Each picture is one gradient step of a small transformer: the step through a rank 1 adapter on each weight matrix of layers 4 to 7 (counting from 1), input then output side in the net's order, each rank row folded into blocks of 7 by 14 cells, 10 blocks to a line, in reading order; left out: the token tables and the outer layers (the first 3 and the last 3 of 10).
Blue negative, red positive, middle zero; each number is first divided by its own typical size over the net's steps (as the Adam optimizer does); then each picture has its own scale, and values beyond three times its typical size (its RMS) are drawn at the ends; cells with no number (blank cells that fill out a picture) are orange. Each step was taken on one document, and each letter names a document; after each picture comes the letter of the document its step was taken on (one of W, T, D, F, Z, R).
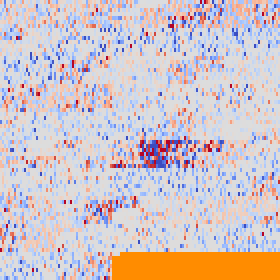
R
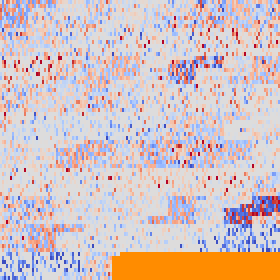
R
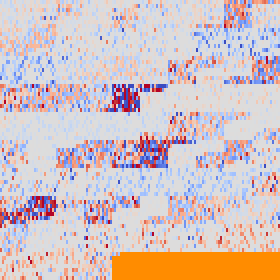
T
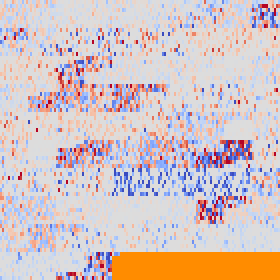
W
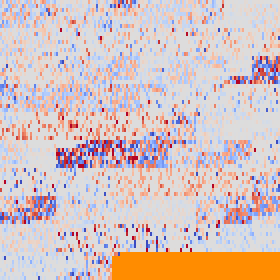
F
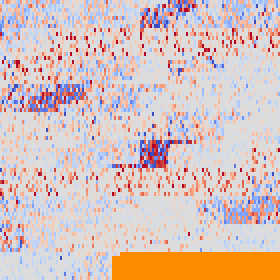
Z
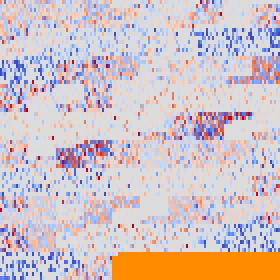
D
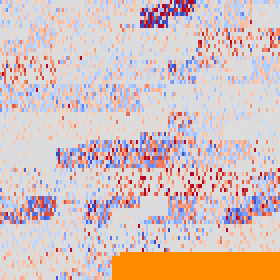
T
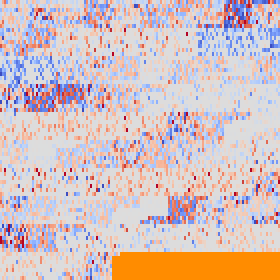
T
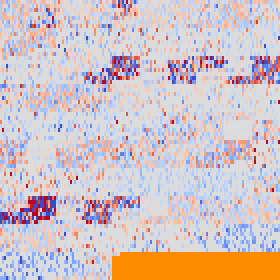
F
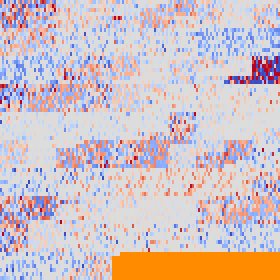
D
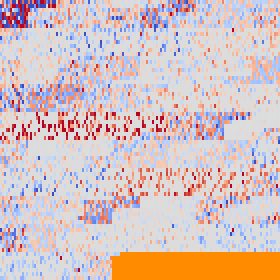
D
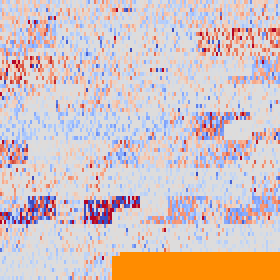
F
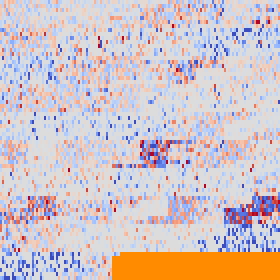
R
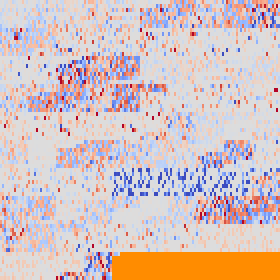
W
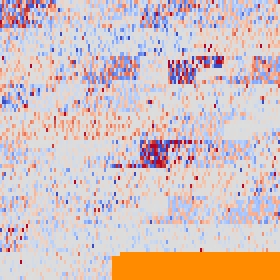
Z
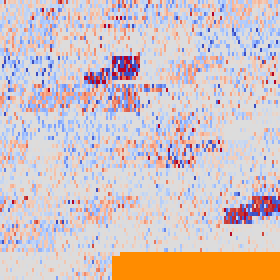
Z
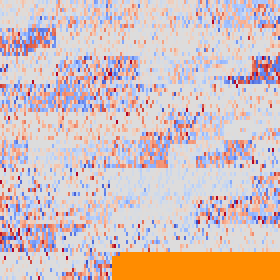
T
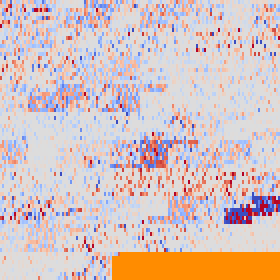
F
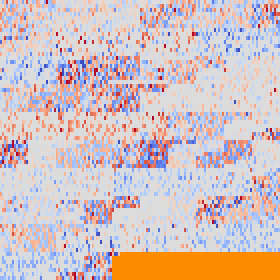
W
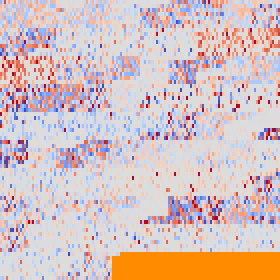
D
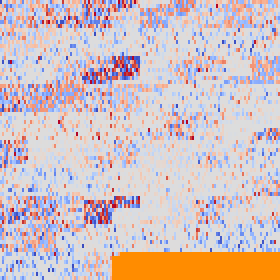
D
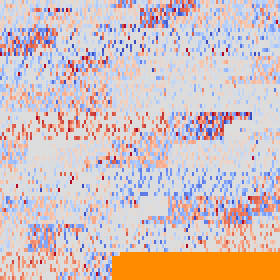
W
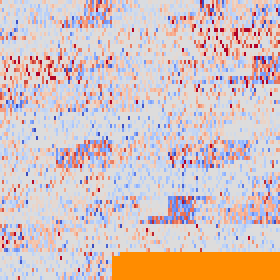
R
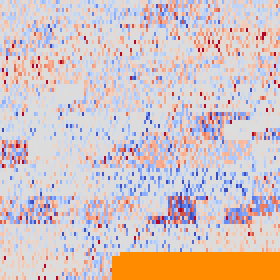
F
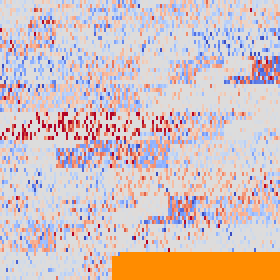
D
